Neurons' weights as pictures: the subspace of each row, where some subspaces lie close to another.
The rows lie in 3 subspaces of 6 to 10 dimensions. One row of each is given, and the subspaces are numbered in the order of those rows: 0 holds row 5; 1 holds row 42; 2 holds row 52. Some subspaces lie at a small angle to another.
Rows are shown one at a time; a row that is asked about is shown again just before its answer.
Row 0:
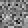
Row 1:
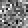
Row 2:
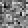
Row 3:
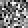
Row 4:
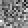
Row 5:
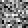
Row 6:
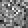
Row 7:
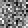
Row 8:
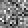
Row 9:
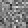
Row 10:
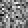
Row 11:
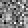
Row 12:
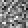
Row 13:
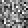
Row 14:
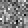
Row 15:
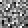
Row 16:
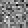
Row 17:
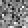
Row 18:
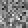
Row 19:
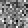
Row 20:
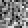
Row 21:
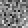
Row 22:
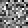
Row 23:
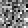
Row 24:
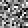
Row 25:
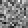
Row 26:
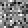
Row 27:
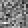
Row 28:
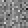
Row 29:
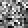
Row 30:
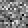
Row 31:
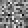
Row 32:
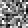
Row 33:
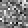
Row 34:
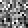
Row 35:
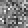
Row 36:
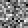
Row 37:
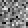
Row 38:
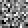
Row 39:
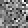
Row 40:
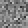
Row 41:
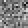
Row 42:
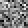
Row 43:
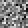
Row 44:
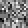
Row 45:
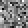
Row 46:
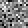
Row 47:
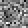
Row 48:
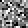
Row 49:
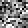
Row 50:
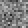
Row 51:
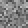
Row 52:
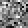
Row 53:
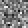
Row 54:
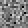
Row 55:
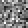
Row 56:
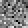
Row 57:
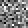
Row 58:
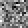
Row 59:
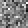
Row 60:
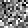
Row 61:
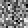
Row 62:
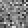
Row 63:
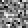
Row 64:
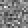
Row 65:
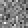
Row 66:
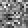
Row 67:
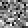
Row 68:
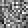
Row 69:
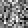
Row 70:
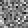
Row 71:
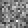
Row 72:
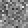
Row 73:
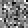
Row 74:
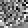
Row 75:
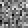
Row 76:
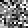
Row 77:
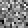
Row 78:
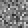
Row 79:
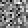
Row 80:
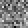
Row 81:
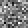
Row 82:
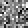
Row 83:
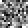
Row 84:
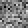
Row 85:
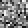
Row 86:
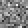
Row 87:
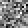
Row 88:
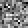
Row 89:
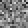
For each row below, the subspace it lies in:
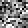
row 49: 0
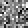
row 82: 1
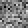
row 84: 0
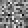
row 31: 1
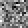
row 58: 1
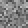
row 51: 1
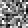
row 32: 2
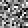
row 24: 2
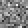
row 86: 1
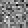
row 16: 1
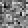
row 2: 1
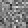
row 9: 1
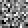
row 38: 1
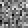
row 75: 1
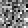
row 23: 2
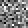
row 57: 1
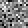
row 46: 1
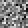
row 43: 1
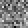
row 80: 1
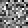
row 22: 1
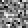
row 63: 2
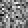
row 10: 1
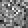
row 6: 1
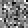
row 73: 1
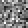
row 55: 2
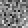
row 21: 1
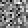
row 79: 1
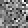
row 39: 1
